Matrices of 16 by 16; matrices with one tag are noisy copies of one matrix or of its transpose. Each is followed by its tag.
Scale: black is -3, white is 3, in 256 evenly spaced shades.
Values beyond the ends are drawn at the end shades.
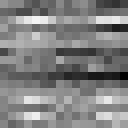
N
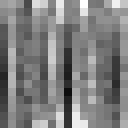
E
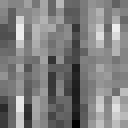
N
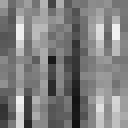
N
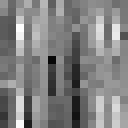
N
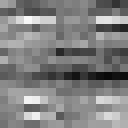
N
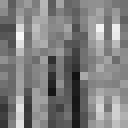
N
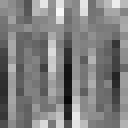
E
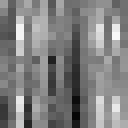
N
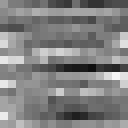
E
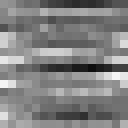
E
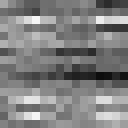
N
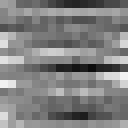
E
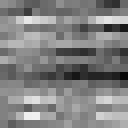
N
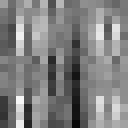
N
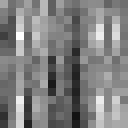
N
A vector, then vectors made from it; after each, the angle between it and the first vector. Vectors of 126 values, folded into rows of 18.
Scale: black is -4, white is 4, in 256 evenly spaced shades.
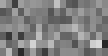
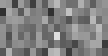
partly aligned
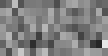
nearly opposite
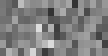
partly aligned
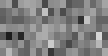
partly aligned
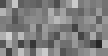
nearly opposite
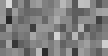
orthogonal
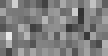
partly opposed
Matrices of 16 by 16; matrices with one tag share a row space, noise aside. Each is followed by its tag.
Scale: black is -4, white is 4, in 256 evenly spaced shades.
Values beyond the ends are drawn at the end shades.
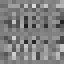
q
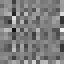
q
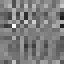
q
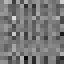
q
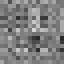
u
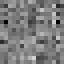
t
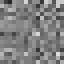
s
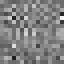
q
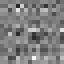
u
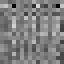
q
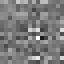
u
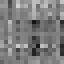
u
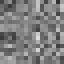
s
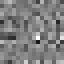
s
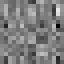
t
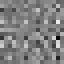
s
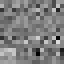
s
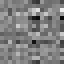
u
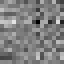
s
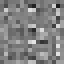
t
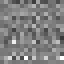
q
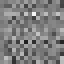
q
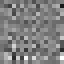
q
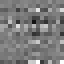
u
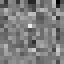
t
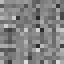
s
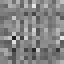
q
